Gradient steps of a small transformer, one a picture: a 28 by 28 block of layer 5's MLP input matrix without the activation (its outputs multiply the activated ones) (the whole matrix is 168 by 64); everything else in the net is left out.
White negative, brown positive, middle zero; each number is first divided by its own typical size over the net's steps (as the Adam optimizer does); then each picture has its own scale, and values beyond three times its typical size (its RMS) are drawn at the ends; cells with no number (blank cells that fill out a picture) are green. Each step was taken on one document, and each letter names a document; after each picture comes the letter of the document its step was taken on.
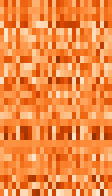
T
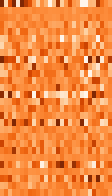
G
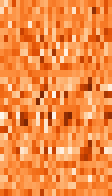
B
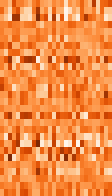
T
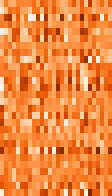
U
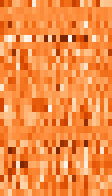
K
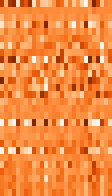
G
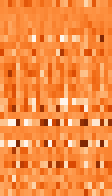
K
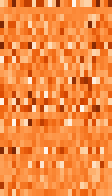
G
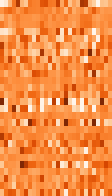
K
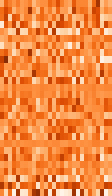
T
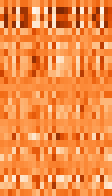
T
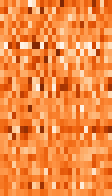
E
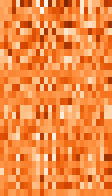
E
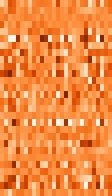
K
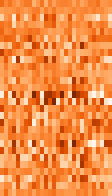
B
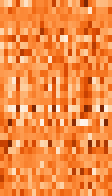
U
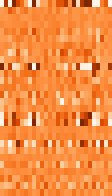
K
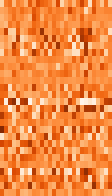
U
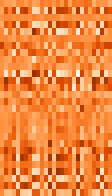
T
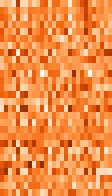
U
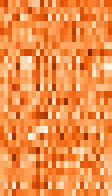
E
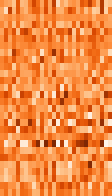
E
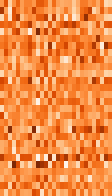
E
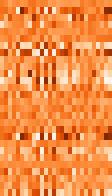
E
